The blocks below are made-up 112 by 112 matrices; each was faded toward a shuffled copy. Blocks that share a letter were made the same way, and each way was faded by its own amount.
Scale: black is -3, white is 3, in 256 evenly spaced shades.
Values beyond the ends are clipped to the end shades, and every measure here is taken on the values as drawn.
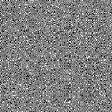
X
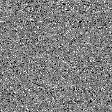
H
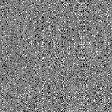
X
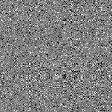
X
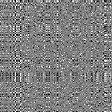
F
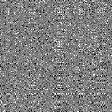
X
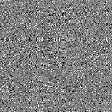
X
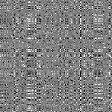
F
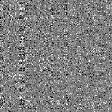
X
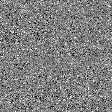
H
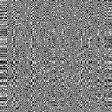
F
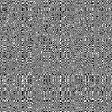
F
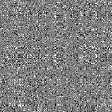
X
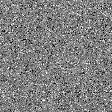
H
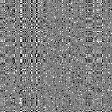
F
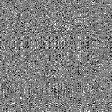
X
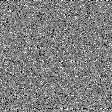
H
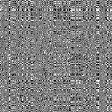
F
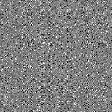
X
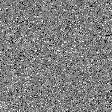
H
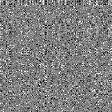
X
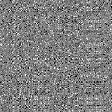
X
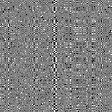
F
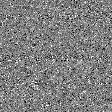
H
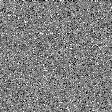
H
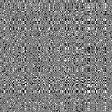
F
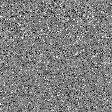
H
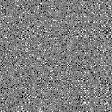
X
